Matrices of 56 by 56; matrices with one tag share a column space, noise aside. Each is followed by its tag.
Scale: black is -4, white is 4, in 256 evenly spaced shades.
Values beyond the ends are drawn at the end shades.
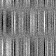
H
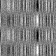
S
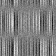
H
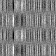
S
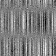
H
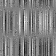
H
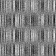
S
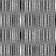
S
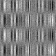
S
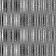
S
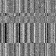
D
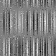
H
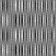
S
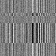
D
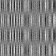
S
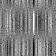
H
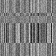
D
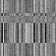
D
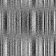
H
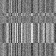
D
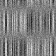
H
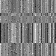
D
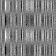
S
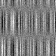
H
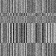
D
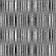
S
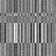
D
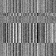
D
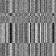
D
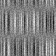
H
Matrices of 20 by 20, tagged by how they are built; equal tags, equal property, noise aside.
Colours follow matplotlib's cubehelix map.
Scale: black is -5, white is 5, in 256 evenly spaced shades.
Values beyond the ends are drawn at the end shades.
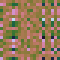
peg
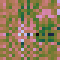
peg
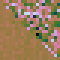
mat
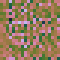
peg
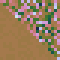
mat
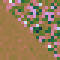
mat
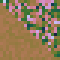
mat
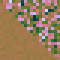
mat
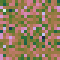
peg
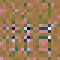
peg
